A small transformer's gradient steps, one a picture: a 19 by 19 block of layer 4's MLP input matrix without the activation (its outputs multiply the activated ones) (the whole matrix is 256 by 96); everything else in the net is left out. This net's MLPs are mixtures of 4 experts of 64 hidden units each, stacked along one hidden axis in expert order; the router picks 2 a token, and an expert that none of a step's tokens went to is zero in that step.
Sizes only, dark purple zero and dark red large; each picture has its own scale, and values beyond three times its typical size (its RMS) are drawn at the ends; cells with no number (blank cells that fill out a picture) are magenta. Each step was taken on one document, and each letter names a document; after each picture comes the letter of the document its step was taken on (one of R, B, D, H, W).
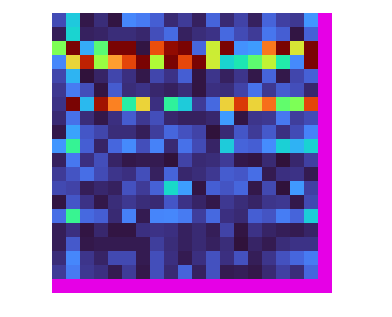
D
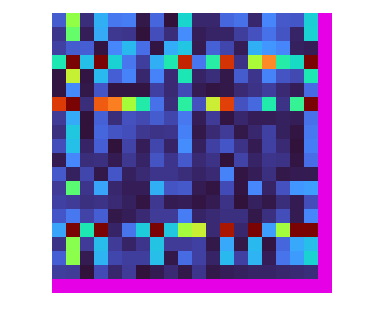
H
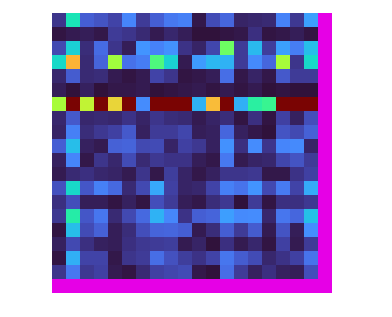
D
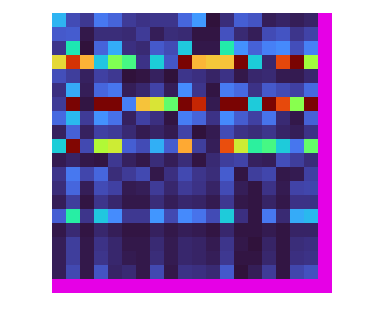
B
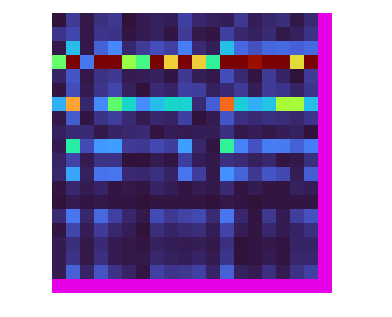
B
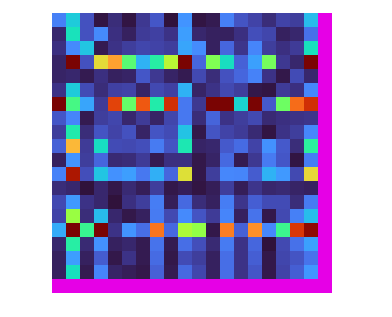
H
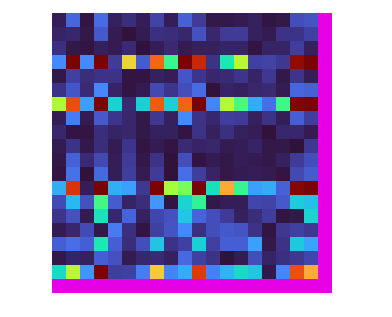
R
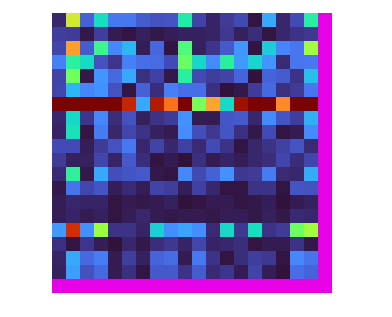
H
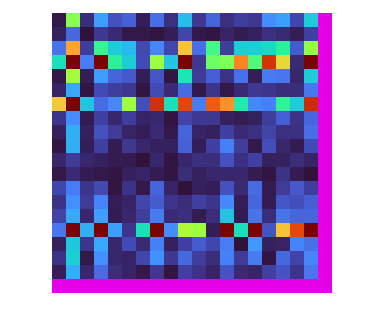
H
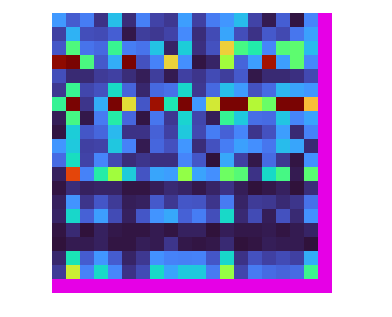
B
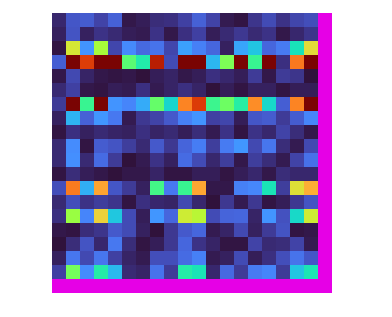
R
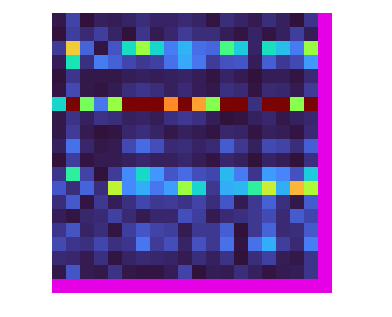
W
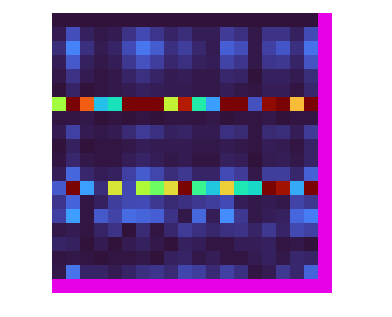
W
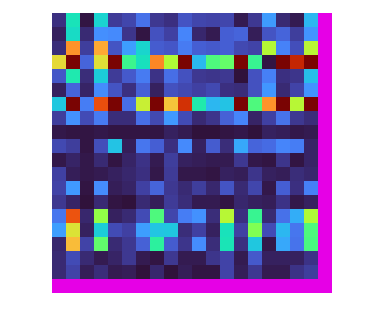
H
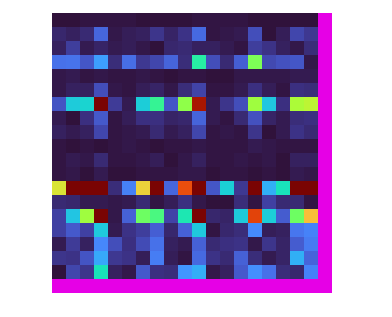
R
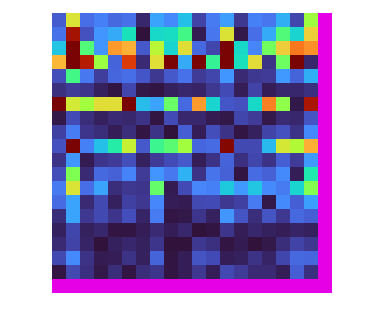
D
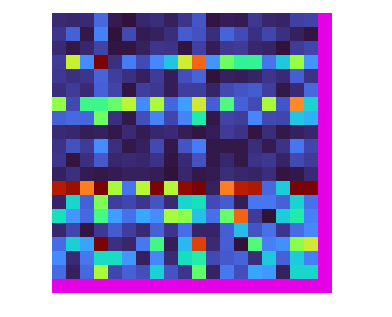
R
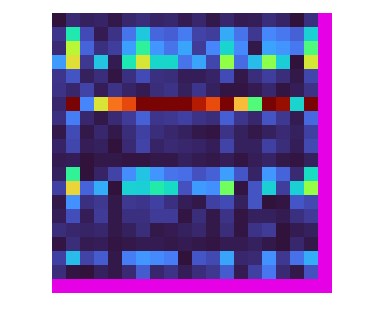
W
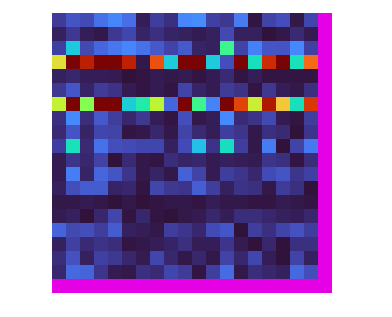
B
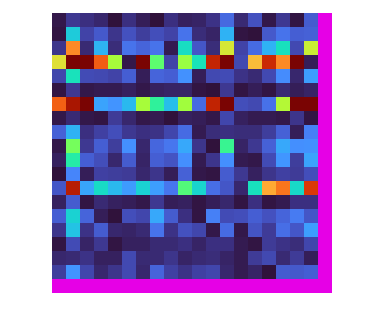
D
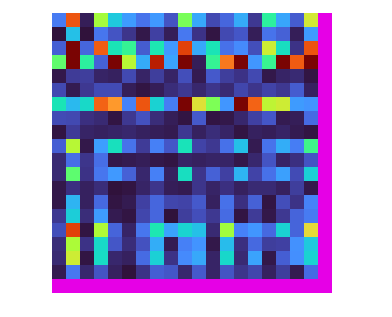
H
